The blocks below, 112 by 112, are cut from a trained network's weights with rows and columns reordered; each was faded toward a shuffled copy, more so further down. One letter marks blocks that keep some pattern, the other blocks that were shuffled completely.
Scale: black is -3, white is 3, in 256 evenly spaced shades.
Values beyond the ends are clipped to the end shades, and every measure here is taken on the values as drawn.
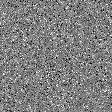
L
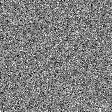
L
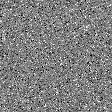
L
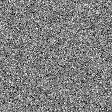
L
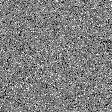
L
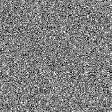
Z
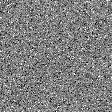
L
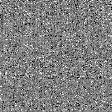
Z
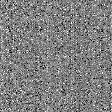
Z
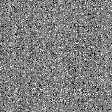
Z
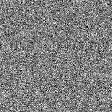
Z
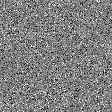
L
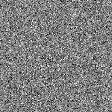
Z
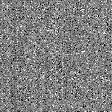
Z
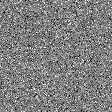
L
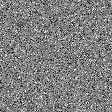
L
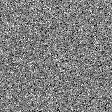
L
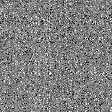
Z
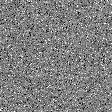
L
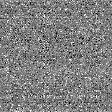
Z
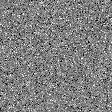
L
